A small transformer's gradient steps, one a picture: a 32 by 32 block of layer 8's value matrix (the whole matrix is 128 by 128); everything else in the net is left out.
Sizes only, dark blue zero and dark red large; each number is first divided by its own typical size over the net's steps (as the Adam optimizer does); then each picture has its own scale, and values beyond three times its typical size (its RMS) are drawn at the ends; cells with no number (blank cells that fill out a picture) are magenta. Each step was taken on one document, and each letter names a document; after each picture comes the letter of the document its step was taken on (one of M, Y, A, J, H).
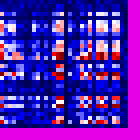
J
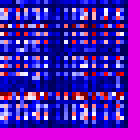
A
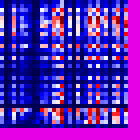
J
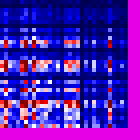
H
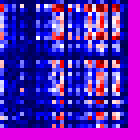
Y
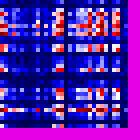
J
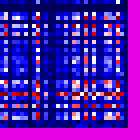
A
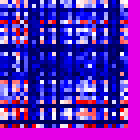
Y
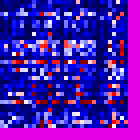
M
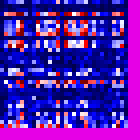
M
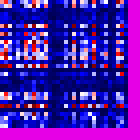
A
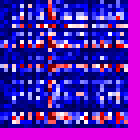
M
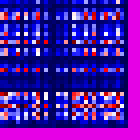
A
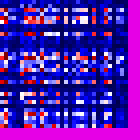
H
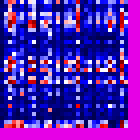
M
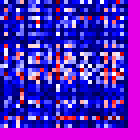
M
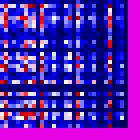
H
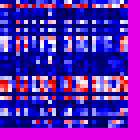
Y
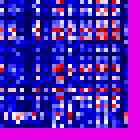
J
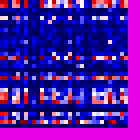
Y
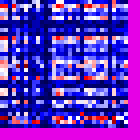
Y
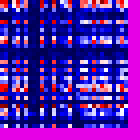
Y
